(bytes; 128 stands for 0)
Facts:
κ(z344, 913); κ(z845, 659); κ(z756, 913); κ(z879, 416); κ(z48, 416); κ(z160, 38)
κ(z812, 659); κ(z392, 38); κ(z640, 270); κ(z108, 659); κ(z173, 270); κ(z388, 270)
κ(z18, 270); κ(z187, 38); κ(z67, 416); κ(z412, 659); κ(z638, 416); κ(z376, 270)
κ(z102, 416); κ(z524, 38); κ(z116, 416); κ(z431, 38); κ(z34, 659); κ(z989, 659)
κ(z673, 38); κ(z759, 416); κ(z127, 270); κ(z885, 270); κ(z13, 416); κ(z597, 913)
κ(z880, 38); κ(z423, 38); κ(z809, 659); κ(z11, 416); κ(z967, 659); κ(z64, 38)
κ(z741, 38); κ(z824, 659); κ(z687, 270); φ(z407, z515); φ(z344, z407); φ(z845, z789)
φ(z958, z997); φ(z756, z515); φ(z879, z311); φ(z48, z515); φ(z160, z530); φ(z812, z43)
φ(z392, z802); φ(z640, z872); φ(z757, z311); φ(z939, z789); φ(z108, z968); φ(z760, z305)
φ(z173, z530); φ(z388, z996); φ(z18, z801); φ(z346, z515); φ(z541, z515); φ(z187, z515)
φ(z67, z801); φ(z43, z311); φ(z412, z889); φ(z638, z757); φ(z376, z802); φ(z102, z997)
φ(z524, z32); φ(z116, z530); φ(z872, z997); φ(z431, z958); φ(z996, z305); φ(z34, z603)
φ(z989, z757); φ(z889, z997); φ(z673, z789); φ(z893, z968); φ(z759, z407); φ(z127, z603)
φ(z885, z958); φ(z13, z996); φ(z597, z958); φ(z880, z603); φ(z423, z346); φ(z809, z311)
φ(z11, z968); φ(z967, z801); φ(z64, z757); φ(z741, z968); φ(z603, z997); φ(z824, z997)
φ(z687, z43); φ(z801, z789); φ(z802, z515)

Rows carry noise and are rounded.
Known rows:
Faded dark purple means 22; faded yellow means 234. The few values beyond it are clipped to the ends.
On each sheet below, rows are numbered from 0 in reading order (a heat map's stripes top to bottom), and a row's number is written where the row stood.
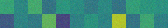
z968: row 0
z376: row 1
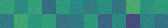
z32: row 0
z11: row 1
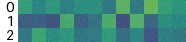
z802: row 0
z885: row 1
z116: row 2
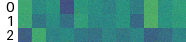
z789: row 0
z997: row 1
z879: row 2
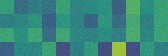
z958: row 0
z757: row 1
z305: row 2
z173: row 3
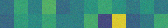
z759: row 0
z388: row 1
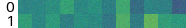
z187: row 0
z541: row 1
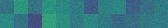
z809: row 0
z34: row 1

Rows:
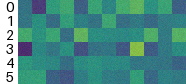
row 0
z344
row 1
z102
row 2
z996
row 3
z687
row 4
z673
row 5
z967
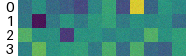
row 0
z18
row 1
z597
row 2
z801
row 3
z13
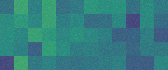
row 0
z48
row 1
z108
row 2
z741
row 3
z824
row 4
z638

